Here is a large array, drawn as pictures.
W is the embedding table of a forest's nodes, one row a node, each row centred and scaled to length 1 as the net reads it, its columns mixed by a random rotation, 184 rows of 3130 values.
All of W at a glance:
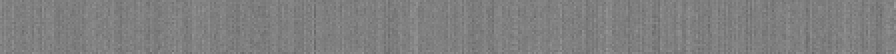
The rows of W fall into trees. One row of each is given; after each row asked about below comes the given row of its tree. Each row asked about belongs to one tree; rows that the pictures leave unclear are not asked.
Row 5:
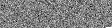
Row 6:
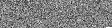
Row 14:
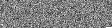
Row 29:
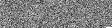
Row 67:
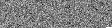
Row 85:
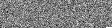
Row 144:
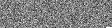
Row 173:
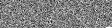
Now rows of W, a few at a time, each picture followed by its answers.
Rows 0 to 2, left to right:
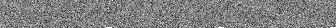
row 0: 14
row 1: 29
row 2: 5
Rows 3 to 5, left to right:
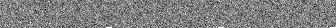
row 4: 173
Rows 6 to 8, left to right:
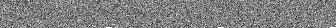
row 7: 14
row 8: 144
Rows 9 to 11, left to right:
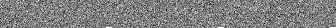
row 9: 29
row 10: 173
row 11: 14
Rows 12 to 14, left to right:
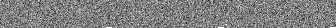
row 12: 29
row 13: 144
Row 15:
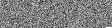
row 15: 29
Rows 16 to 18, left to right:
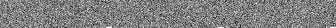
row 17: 67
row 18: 29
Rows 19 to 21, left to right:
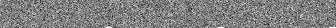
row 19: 29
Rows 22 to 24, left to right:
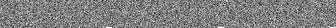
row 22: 144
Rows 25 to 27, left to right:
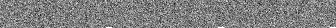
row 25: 5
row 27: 173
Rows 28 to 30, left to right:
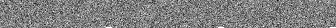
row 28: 173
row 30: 5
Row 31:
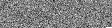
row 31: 5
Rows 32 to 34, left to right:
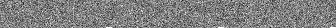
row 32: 173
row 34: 144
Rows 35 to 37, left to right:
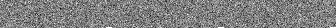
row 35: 5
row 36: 5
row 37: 5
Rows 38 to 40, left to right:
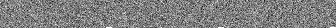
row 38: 173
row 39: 5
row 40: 29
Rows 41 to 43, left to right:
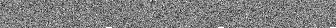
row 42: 29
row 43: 85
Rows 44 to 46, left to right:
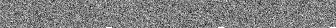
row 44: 5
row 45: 173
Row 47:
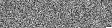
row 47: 144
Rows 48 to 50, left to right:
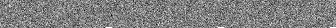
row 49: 173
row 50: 173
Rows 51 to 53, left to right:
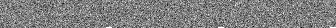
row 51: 173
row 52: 85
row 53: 5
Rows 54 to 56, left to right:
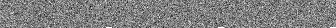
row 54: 5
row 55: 85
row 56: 173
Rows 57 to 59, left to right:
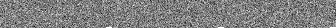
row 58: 67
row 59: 173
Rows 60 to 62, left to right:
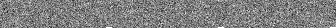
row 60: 85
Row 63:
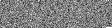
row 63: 29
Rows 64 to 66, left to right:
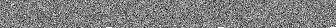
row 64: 5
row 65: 144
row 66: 29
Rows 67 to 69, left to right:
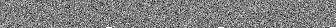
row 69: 14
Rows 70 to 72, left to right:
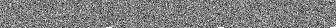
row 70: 173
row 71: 67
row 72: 173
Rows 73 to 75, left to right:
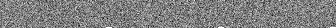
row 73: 67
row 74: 29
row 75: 29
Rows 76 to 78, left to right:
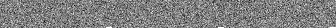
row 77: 144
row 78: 6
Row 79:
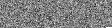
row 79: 5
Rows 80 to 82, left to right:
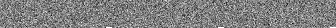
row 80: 144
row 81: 144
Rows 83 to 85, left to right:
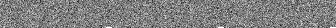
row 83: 29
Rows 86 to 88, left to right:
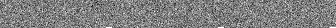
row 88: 29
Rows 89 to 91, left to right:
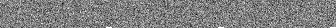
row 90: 67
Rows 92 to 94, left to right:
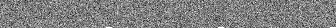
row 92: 6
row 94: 67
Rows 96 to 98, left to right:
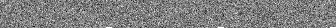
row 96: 173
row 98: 5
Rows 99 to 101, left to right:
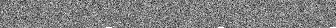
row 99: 6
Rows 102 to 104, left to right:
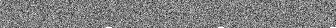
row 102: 29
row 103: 29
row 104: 67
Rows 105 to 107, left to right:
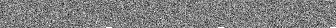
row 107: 173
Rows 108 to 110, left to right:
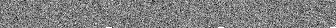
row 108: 6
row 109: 29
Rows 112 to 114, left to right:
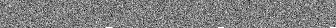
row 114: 6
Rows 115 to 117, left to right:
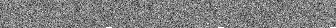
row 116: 6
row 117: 5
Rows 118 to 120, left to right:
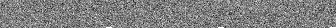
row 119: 173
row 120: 14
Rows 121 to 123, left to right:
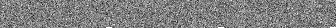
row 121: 67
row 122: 14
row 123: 173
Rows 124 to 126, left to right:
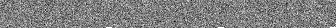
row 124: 173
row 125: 14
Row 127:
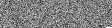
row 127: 29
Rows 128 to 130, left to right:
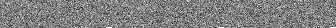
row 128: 67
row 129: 14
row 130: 14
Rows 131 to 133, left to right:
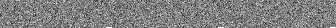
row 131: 144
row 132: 144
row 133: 29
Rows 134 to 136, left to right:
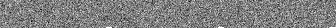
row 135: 29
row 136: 144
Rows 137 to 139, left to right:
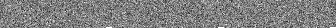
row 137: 173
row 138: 5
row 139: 14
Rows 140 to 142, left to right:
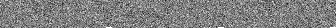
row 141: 5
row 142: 173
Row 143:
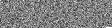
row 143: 29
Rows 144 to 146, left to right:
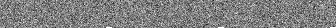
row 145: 173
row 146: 5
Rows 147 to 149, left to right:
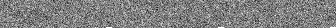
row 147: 5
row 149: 173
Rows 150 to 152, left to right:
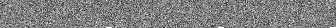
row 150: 173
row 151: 29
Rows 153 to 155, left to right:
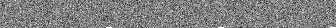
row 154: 6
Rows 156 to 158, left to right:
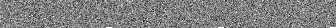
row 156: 5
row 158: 29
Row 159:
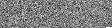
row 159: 85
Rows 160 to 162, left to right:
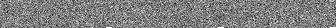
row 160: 85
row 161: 173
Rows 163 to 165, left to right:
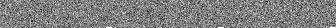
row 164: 5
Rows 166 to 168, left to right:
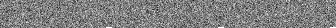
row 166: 85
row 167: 173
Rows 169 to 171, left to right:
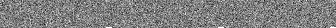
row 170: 173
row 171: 29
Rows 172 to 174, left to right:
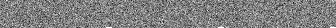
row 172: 5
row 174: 29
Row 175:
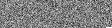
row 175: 67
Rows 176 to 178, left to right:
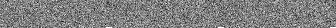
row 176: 14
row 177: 144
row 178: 144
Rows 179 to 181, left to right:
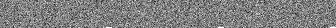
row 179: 144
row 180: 29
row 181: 29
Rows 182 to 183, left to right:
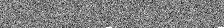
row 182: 173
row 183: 29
